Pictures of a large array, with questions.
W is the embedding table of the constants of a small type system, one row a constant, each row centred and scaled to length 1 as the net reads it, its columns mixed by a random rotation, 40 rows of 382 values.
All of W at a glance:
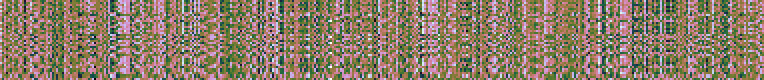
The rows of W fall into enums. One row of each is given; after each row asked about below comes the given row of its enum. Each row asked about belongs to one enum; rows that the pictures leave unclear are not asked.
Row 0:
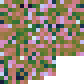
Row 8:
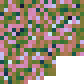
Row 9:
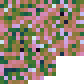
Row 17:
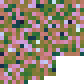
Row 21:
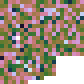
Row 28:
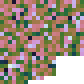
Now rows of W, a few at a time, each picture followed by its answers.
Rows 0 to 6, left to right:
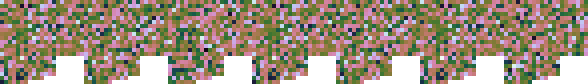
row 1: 8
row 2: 9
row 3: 0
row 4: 8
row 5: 0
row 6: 28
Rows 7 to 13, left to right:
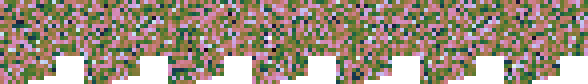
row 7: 17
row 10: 21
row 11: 0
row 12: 8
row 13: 28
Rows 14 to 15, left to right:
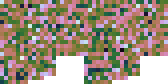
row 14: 0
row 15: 9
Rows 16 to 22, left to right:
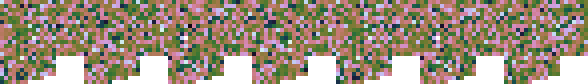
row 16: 0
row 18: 21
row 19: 17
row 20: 0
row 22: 8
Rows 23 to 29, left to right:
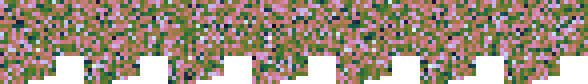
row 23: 17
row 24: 28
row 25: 0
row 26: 21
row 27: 17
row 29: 8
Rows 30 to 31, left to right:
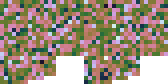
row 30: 8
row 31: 0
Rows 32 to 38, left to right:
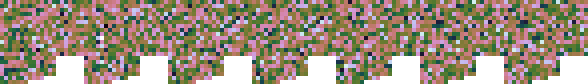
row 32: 9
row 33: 21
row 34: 8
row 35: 8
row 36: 28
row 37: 17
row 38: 17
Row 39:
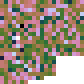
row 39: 21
